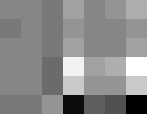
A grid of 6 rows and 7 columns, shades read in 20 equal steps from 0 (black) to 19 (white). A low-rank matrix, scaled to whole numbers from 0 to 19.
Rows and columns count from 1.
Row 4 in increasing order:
8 10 10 12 13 18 19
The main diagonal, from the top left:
10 10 9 18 11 6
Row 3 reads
10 10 9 12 10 10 12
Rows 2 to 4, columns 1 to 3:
9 10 9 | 10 10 9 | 10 10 8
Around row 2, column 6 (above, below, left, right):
11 10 10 11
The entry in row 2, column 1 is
9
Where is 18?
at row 4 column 4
